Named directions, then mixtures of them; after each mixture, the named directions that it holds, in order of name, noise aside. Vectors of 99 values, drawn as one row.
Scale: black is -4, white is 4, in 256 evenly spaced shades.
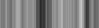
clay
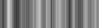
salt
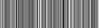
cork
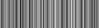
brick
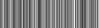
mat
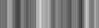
clay, salt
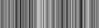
brick, clay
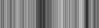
clay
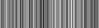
brick, clay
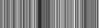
clay, mat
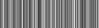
mat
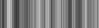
salt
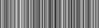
brick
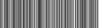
mat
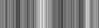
clay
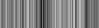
brick, clay
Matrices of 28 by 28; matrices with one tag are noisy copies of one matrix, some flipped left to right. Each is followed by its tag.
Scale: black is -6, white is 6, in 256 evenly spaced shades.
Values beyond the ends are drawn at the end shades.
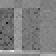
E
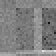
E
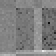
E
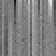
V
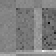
E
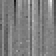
V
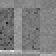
E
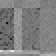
E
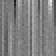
V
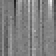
V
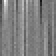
V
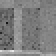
E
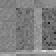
E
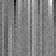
V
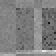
E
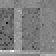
E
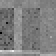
E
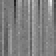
V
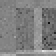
E
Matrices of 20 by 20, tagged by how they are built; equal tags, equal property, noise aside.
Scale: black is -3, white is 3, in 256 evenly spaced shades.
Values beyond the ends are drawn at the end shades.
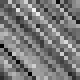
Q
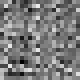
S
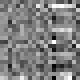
S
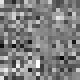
S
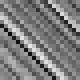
Q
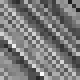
Q
